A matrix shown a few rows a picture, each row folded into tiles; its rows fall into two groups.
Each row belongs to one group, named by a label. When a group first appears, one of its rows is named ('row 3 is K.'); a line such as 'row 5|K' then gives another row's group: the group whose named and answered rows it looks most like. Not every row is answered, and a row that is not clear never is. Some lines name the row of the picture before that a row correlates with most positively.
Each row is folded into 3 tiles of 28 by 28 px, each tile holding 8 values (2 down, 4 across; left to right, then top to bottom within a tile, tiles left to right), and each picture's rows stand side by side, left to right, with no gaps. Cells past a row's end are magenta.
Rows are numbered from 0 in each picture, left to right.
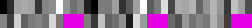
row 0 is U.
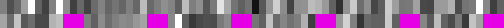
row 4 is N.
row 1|U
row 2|N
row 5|U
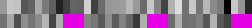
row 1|N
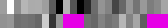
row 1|U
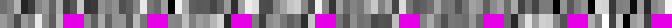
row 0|U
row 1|U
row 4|N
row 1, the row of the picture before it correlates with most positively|1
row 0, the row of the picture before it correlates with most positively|1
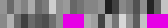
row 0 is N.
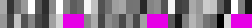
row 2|N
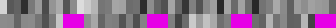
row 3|U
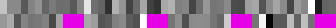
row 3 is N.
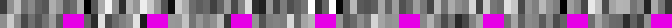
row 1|U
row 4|U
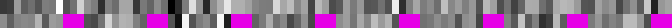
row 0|U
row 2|U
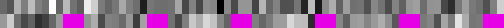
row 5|U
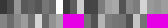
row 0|U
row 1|U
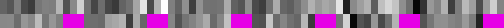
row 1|U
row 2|U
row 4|N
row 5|U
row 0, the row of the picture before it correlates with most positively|0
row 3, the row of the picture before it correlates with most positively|1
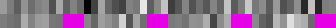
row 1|U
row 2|U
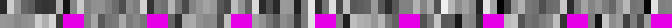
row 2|N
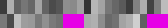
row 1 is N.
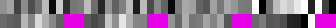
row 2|U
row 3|N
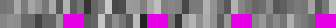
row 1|U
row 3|U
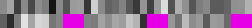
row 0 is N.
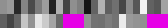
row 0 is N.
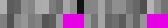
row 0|N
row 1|N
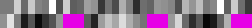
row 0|N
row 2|N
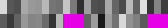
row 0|N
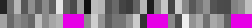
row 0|U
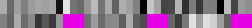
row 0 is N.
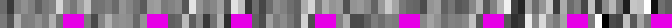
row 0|U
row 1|N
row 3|U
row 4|N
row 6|N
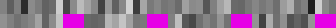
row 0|U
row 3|N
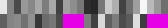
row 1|U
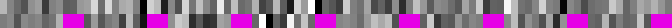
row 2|N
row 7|U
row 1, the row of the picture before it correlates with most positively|0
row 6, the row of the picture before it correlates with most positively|0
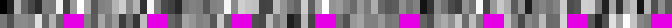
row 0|U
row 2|U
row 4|N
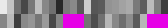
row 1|N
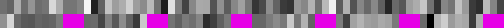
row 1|N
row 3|U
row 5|N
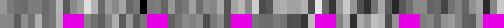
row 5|U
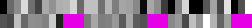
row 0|U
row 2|U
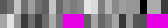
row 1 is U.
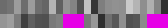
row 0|N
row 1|N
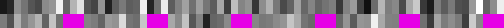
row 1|U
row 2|N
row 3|U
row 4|U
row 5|U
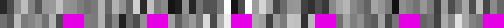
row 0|U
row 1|N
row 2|U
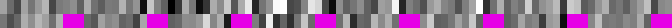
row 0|N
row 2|U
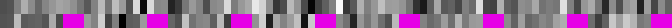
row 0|U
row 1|N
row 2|U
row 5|U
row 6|U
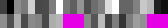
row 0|U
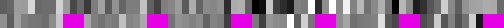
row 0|U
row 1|U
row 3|U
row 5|U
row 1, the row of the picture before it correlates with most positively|0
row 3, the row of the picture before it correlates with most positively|0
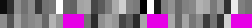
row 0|U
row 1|N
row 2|N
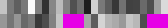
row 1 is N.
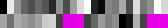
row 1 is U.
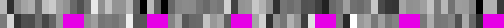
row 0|N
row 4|N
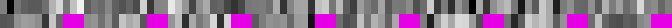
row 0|U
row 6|N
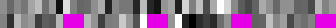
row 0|N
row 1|U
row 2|N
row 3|N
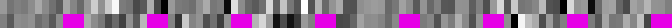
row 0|N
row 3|N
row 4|N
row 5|U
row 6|N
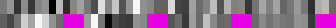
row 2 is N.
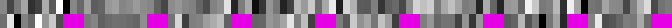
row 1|N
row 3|U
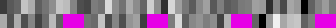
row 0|U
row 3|N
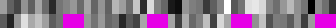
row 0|N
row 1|N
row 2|U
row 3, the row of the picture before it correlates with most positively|2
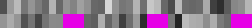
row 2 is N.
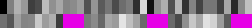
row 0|U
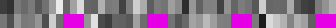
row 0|U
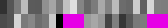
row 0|U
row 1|N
